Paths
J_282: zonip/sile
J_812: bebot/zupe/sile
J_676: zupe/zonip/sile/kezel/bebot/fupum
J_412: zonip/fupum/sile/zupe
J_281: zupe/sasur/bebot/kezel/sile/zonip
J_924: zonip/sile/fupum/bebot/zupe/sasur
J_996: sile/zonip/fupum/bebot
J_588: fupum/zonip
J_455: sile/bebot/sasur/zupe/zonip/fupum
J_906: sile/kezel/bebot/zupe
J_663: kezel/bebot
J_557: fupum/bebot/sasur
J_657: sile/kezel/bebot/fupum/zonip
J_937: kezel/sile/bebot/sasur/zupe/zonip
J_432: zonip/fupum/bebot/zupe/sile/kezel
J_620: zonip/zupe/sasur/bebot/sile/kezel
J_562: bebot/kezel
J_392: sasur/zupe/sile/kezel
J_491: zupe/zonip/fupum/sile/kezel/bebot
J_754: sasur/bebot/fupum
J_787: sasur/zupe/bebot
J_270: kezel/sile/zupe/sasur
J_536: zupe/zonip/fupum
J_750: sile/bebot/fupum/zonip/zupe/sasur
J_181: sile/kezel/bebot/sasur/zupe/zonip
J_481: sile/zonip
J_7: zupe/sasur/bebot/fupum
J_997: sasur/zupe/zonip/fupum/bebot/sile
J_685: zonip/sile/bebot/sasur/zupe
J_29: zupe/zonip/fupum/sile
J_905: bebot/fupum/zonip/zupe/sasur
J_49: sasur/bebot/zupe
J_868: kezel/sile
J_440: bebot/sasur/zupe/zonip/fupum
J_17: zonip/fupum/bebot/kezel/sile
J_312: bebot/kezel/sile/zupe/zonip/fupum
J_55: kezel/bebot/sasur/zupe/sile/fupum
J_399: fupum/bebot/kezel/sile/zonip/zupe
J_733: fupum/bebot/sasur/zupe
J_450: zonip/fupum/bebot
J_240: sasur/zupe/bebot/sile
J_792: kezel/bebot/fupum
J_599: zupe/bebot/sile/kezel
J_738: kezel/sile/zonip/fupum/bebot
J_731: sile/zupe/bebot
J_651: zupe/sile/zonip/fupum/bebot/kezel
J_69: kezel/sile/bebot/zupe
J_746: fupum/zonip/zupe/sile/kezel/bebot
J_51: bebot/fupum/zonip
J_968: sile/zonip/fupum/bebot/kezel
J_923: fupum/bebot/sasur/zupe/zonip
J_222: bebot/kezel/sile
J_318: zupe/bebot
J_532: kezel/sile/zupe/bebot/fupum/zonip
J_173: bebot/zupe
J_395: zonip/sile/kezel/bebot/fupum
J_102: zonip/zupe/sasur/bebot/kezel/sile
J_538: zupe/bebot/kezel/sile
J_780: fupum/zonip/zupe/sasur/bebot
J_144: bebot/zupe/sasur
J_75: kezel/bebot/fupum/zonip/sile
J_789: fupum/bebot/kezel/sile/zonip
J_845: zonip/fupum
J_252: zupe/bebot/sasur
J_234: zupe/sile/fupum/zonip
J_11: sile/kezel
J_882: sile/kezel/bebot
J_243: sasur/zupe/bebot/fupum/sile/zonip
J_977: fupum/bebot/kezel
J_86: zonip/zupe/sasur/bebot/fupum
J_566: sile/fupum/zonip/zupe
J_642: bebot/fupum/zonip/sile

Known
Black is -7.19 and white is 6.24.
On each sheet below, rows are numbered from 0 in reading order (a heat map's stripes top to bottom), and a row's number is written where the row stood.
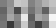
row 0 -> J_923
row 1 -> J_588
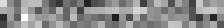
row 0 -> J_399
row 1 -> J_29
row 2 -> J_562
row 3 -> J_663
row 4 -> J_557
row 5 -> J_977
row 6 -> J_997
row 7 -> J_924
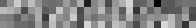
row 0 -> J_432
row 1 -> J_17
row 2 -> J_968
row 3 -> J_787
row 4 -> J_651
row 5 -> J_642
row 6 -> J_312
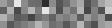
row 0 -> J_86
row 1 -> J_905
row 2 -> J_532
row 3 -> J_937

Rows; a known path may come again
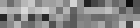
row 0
J_557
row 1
J_924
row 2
J_845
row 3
J_663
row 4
J_642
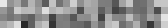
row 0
J_252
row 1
J_750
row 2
J_432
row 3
J_282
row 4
J_243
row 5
J_923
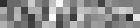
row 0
J_562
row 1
J_733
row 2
J_685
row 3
J_996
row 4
J_450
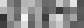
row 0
J_399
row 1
J_17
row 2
J_676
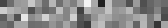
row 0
J_780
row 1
J_657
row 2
J_968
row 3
J_566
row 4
J_882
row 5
J_312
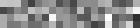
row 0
J_234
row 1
J_746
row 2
J_868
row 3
J_789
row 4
J_270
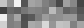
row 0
J_7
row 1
J_49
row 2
J_997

